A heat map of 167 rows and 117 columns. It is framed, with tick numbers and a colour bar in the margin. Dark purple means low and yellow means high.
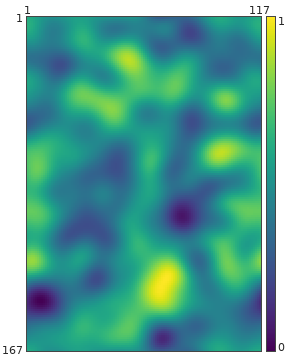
Ninth with the highest average: bottom middle. Lone odd cells: none. Histogram: bell-shaped. Grain: smooth. Slope: none.
